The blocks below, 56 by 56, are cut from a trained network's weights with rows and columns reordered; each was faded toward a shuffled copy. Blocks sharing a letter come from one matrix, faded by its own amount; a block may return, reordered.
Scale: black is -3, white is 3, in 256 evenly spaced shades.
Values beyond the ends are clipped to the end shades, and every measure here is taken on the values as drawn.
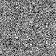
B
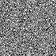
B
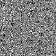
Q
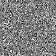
Q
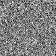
B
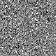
Q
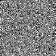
Q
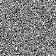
Q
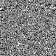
B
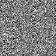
Q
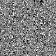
Q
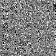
Q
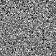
B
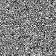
B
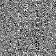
Q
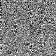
Q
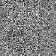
Q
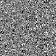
Q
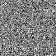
B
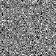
Q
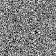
B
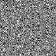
Q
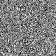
B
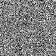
B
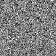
B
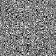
Q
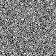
B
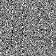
Q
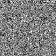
B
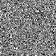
B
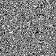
B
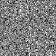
Q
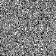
Q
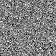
B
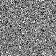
B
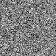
B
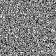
B
